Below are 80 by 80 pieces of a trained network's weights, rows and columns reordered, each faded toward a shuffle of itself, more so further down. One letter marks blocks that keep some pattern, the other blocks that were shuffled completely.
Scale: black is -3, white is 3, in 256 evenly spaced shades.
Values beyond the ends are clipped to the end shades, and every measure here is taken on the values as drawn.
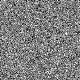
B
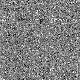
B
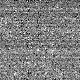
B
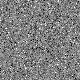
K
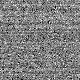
B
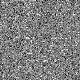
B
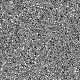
K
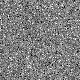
K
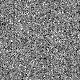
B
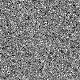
K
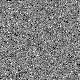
K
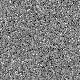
K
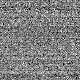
B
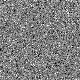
K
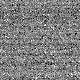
B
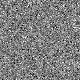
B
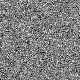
K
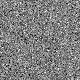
K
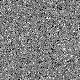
K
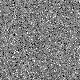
K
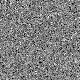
K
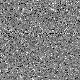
B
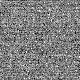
B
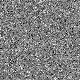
K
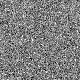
K
